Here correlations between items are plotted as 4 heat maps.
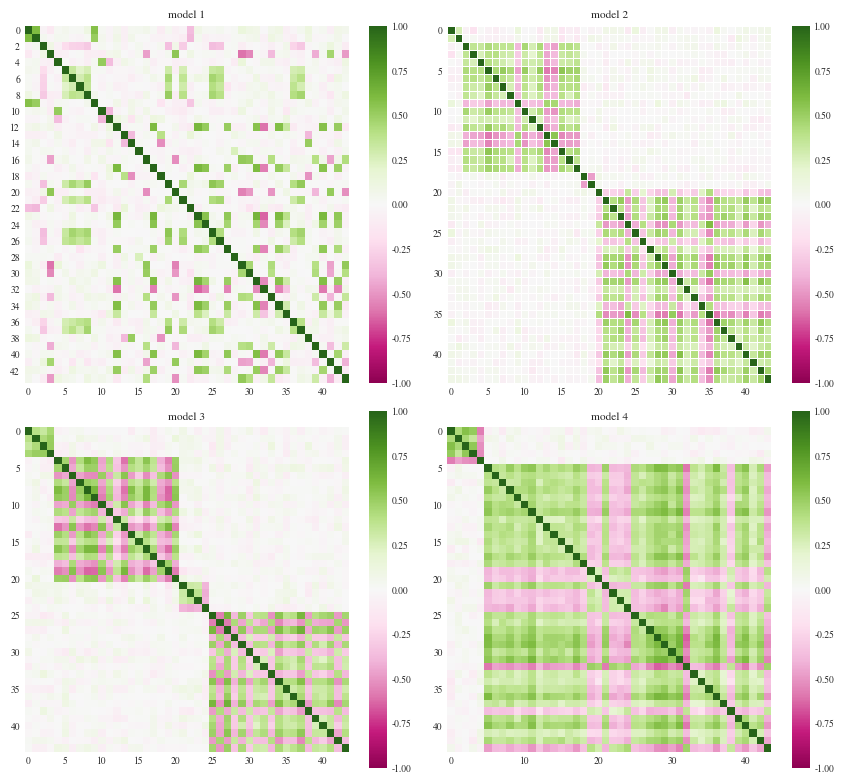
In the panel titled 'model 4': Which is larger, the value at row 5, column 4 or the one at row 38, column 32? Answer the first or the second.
the second
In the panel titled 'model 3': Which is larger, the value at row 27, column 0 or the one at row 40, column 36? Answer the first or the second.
the second
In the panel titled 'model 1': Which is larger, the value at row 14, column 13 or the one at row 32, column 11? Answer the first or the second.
the second
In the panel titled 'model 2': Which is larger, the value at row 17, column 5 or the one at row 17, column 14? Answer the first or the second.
the first
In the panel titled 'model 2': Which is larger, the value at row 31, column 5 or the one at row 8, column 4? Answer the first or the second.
the second
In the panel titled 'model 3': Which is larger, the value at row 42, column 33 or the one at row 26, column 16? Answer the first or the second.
the first
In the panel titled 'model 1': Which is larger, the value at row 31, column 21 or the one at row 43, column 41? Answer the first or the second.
the first
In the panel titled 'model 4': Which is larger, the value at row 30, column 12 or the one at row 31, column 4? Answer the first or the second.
the first
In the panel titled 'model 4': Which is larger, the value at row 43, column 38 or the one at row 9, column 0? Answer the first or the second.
the first
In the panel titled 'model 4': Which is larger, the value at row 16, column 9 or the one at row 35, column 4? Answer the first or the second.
the first
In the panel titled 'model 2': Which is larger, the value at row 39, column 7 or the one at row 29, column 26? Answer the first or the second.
the first
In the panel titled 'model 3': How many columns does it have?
44
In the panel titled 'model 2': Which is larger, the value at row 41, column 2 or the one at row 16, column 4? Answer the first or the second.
the second
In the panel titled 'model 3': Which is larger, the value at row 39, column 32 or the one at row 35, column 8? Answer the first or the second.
the first
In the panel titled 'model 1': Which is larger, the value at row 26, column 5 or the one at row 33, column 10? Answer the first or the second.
the first
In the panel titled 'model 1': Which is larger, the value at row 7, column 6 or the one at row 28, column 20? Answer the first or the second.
the first
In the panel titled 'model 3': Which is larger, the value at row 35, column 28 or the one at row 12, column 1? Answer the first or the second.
the second
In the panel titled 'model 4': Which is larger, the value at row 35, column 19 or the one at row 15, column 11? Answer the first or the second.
the second
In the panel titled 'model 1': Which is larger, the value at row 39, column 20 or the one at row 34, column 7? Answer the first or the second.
the second
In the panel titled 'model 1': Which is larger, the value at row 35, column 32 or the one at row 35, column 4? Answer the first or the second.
the second
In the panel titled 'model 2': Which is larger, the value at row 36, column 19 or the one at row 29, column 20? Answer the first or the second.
the first
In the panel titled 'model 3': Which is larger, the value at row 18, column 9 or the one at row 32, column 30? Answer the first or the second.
the second
